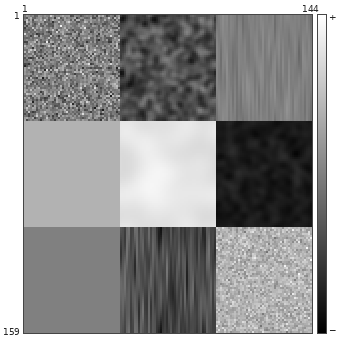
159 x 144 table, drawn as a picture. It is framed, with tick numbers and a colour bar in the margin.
The table splits into 3 rows of 3 panels. Panel 1,1: middling, fine-grained, strong in contrast. Panel 1,2: low, blotchy. Panel 1,3: middling, streaked downward, faint in contrast. Panel 2,1: high, flat. Panel 2,2: very high, smooth, faint in contrast. Panel 2,3: very low, blotchy, faint in contrast. Panel 3,1: middling, flat. Panel 3,2: low, streaked downward. Panel 3,3: high, fine-grained.
